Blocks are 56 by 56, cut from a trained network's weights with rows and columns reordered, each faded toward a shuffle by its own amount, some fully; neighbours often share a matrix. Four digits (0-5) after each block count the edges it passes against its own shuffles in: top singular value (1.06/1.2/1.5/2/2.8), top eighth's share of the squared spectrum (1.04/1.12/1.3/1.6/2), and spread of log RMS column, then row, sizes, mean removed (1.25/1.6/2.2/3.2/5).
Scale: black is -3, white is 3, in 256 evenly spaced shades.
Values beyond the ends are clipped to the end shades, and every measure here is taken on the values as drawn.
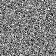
0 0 0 0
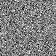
0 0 0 0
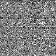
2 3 2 1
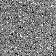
0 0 0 0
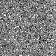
2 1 0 0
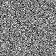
1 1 0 0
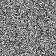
0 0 0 0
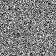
0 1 0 0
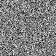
0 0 0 0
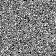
0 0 0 0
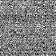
3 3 2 1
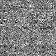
2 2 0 0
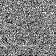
1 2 0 0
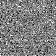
2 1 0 0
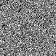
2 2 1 0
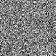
3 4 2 1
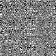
3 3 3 1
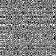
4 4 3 2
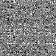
2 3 2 1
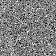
0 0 0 0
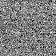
2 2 1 0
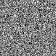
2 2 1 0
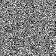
2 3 1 1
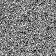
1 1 0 0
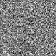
3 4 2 1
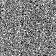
1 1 0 0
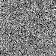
0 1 0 0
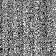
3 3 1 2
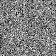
1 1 0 0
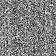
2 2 0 0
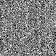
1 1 0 0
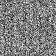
1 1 0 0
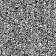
0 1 0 0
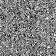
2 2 0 1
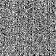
2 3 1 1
